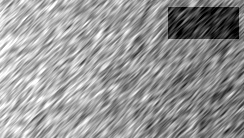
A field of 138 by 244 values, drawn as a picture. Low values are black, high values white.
Odd patch: lower, in the top right. Ninth with the lowest average: top right. Grain: diagonal, up to the right. Slope: up to the left.
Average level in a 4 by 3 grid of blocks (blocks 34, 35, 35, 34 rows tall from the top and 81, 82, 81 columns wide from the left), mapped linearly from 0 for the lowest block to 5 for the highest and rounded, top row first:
5 4 0 | 5 4 2 | 5 4 2 | 5 3 2
